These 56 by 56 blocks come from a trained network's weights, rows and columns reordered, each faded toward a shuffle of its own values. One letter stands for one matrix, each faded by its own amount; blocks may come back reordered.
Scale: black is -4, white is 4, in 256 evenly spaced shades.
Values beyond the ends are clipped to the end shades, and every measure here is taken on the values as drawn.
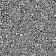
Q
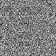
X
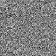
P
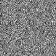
X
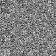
P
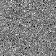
Q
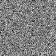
X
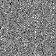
Q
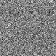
P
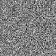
P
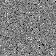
Q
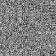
X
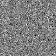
Q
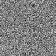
P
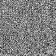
X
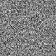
P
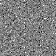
Q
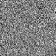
P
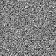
X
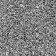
X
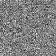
X
